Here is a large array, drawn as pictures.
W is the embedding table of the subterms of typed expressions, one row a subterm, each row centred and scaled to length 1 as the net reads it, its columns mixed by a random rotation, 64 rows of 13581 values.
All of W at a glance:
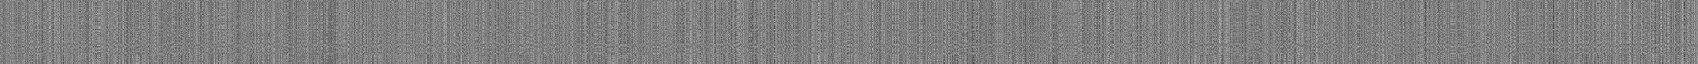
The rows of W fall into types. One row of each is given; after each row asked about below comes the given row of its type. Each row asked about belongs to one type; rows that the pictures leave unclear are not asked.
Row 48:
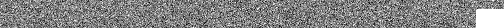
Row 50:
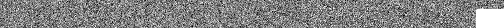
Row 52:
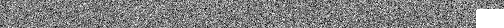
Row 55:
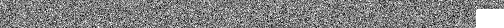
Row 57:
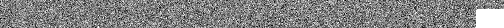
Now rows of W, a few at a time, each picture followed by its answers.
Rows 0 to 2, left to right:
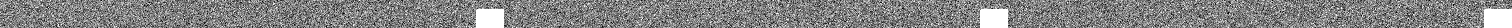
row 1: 52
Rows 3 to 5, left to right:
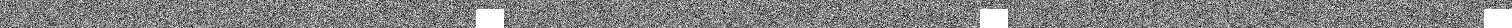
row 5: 50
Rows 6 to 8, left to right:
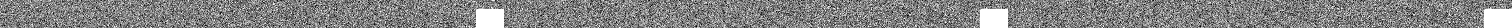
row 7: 50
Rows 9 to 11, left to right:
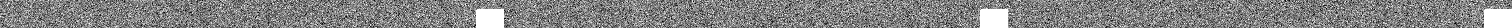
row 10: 57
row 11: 52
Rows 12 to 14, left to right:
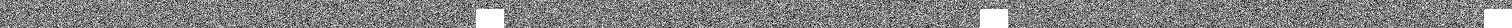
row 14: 48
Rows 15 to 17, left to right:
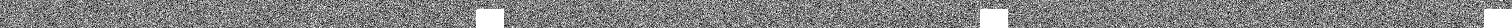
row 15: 50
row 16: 52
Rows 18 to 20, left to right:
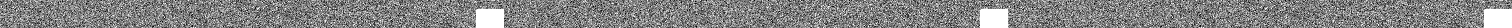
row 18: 48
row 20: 48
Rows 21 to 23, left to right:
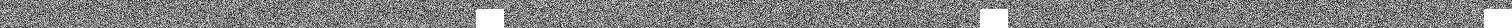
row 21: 50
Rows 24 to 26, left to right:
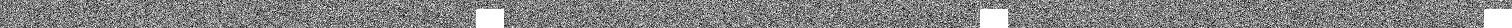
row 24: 50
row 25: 52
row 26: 48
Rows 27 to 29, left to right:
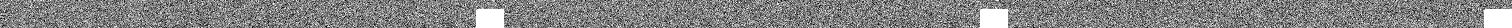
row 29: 50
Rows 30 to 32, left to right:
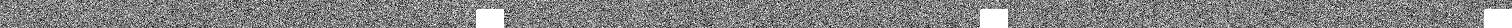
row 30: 48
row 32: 50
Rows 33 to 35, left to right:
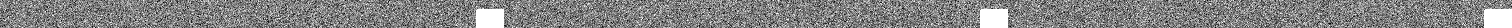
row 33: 55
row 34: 52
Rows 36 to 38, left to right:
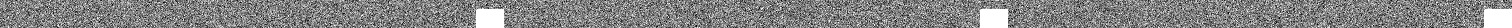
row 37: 48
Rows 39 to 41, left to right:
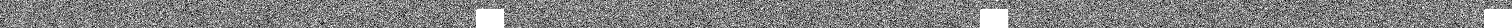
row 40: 48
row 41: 48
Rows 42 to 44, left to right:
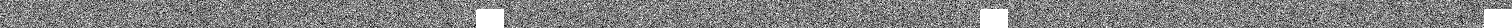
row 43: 52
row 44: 55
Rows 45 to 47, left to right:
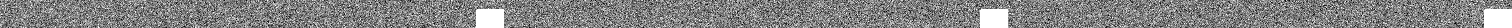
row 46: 50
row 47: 52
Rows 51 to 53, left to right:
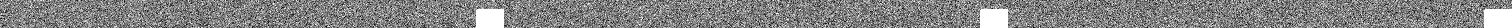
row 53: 50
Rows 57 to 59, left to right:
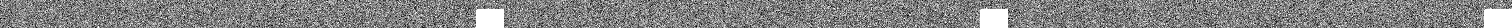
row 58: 50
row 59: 57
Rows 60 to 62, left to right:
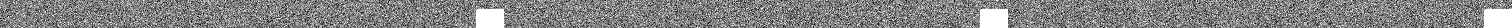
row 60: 55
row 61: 48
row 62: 57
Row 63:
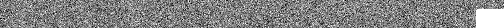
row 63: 57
